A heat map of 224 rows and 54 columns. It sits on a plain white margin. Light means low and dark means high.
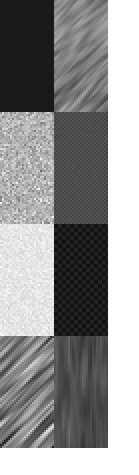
The table splits into 4 rows of 2 panels. Panel 1,1: very high, flat. Panel 1,2: middling, slanting up to the right. Panel 2,1: low, fine-grained. Panel 2,2: high, checkered, faint in contrast. Panel 3,1: very low, fine-grained, faint in contrast. Panel 3,2: very high, checkered, faint in contrast. Panel 4,1: middling, slanting up to the right, strong in contrast. Panel 4,2: high, streaked downward, faint in contrast.
